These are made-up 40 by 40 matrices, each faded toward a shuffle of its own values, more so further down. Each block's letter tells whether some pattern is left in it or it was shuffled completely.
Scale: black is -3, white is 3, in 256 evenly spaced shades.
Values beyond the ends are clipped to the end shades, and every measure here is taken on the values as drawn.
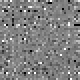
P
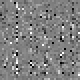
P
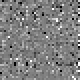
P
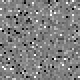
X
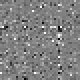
P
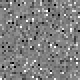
X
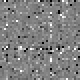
P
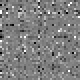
P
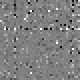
P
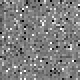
X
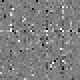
P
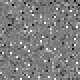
X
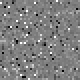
X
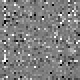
P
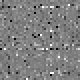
P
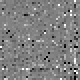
P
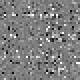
P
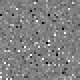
X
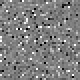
X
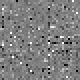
P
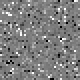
X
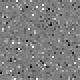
X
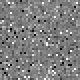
X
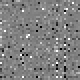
P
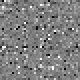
P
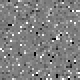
X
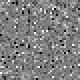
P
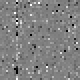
P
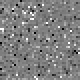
X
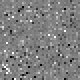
X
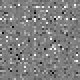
P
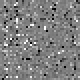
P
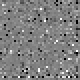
P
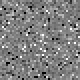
X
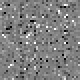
P
